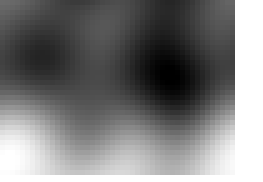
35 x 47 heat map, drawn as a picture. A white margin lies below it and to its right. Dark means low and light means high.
Ninth with the lowest average: middle right. Ninth with the highest average: bottom left. Average level on the scale: 40%. Grain: smooth. Lone odd cells: none. Odd rows or columns: none. Slope: up to the bottom.
